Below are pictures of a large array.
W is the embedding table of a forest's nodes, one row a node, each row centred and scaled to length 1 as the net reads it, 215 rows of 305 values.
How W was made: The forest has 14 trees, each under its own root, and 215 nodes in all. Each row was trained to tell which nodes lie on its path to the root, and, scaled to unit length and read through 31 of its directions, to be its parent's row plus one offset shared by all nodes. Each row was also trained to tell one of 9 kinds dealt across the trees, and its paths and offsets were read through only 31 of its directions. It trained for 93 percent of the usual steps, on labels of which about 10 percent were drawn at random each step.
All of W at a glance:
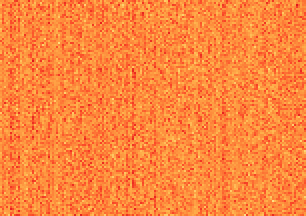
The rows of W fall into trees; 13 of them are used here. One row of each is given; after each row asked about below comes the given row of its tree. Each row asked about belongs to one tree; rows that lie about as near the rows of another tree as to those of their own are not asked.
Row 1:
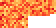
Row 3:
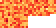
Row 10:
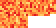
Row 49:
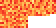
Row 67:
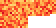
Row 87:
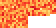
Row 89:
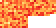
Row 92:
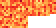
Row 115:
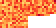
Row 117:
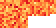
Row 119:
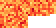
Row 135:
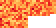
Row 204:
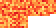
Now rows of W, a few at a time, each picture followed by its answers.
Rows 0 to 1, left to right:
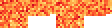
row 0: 1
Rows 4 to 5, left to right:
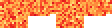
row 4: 89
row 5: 3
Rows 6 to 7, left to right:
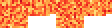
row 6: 92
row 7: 204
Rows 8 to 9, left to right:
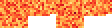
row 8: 10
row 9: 204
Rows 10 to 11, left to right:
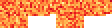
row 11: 204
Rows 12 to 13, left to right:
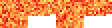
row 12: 87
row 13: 92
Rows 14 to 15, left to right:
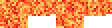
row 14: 3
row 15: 135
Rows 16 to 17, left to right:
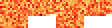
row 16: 49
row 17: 67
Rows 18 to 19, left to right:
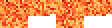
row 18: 10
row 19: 89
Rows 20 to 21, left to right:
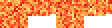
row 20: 117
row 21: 49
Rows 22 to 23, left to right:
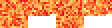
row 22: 3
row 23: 204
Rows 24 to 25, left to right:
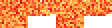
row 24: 10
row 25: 67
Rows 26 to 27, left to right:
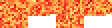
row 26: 135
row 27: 89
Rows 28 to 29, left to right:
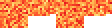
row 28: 49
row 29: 119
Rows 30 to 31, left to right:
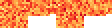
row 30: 115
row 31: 204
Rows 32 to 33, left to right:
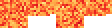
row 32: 1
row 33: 119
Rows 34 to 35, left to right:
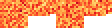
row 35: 89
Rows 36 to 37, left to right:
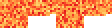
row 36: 89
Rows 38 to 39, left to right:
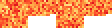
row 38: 119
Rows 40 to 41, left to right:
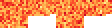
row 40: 10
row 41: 119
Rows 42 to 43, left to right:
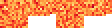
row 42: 87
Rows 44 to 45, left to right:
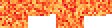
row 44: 135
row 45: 119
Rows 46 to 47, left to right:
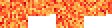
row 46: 49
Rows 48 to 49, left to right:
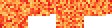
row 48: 119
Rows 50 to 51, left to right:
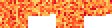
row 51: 87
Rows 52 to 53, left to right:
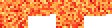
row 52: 119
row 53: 119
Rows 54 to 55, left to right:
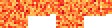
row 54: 67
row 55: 10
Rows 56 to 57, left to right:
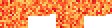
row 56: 1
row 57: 3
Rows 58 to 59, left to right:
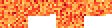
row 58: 10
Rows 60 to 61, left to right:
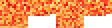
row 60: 115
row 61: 115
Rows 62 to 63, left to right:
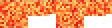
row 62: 49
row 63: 119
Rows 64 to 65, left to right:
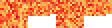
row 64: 117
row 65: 1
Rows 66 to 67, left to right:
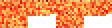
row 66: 10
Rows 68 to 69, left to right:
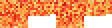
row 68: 117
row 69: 49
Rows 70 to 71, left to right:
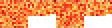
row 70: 49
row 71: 49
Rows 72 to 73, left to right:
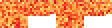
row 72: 3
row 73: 89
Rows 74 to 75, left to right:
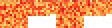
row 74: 117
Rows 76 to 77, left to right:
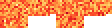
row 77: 89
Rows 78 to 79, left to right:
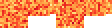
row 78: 87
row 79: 119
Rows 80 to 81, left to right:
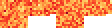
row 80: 92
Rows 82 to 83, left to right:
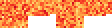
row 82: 1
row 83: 3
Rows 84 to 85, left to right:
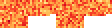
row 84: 119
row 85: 87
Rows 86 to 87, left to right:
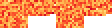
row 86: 92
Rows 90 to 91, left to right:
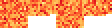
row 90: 1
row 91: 204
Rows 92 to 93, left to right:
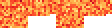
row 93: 117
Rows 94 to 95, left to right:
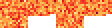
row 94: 204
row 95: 119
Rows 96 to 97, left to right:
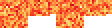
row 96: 10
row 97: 135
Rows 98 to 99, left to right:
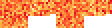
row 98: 49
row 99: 49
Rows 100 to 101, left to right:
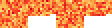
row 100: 119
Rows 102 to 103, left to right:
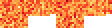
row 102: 204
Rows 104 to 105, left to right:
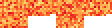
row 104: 89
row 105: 117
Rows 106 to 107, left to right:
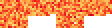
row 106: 67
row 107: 87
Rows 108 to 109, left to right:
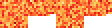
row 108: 92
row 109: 89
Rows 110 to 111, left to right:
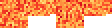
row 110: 87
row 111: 49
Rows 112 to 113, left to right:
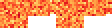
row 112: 117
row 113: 115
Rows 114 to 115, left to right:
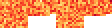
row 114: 89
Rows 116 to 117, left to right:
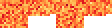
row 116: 117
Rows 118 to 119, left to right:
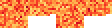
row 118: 115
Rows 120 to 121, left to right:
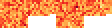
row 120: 119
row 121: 10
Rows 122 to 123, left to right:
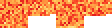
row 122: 117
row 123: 115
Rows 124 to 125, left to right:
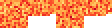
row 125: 89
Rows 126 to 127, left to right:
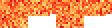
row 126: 49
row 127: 92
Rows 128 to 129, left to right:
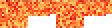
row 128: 115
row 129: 117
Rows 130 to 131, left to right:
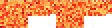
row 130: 117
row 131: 87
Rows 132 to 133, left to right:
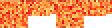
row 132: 117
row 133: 3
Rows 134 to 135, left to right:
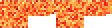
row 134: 1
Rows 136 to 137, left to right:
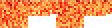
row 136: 49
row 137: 204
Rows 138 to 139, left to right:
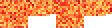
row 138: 49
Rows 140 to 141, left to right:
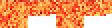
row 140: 92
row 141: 10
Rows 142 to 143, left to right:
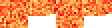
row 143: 204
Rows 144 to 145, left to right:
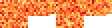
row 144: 1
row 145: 135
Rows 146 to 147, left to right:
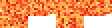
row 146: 119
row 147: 3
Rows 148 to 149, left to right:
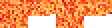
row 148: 117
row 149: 119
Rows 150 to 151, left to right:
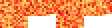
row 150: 115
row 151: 49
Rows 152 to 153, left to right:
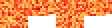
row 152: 135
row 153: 115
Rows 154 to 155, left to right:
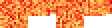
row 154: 204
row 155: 49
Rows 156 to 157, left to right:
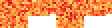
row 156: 115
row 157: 204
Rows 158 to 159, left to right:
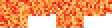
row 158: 3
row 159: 10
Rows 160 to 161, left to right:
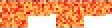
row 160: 119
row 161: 115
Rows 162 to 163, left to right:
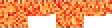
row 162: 10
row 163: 10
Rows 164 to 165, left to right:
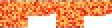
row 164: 1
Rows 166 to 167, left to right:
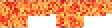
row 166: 10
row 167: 3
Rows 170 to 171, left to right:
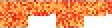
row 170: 89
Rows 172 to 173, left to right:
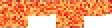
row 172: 115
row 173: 49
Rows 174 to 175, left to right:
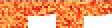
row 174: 135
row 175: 115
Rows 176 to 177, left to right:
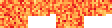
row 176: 204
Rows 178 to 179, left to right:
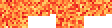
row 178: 49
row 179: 87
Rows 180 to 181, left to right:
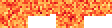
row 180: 10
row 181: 117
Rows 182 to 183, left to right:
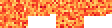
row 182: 67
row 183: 89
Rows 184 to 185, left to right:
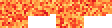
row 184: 1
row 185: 3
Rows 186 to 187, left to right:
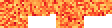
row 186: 3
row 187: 89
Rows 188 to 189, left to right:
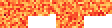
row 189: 89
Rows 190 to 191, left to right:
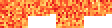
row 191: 204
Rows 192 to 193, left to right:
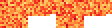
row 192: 92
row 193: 117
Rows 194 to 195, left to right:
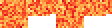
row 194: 204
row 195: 119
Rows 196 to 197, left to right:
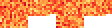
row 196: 49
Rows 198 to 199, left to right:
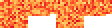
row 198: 67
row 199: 115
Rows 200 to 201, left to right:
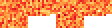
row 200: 119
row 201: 117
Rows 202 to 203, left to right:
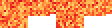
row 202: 92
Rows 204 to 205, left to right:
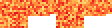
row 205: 1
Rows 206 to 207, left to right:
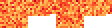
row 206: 92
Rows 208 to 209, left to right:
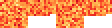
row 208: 3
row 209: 3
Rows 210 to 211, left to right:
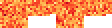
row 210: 204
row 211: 10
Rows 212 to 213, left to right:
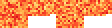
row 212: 117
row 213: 92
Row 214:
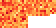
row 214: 1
